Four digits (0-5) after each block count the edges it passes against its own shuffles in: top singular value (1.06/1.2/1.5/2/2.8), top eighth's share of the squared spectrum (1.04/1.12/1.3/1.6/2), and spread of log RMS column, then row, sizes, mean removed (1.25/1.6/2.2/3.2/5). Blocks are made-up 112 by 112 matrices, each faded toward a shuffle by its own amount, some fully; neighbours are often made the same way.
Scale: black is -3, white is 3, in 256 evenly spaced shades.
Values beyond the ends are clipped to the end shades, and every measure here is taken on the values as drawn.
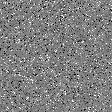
2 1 0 0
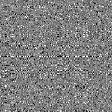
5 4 2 3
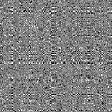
5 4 3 3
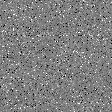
1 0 0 0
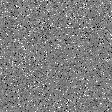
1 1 1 0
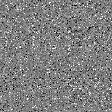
3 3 1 2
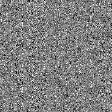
1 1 3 0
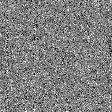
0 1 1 0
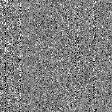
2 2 4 0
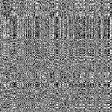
5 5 3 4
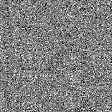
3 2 1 1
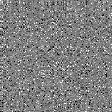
4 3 2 2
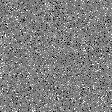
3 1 0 0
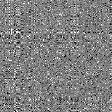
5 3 2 2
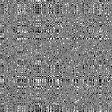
5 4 3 3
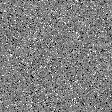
0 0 0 0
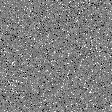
0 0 0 0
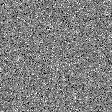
0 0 0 0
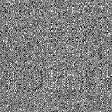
4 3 3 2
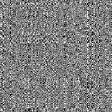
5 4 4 2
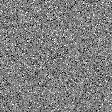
2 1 0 0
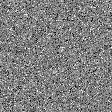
0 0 0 0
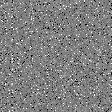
3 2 1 0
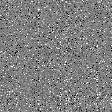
3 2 2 1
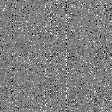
4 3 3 1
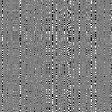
5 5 4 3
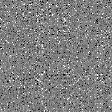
4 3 2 1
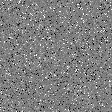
0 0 0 0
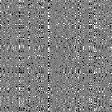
5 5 4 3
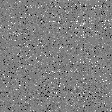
2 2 1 1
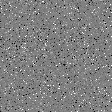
0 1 0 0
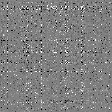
2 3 3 3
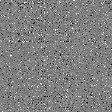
2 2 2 2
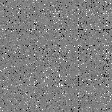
2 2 2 2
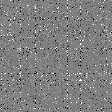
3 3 2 2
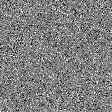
1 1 0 0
